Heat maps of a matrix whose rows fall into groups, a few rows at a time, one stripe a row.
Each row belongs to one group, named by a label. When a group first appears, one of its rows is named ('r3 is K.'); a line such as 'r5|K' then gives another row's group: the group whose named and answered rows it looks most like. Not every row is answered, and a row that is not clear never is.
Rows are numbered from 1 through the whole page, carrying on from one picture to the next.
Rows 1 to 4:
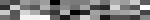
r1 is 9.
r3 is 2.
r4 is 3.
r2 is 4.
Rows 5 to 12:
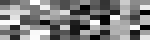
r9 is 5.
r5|3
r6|4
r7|2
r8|4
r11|3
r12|3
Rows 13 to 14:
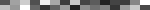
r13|4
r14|2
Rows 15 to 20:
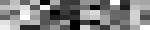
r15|5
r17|9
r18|9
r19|2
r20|5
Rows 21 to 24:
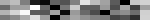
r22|3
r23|4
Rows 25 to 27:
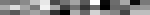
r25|3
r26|4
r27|9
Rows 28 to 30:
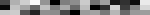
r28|3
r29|4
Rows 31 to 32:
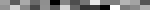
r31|9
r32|4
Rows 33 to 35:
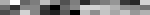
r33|4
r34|9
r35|9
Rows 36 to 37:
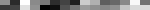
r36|9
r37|9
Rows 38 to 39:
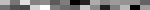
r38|2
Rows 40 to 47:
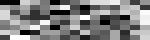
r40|9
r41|2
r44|4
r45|3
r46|5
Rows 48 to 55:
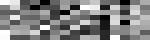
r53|4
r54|2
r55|5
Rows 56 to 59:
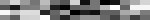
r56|4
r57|9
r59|3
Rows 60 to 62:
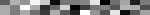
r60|3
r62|5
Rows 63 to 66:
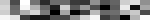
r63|2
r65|2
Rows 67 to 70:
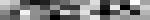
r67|5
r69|3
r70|9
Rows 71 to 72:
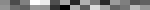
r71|3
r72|9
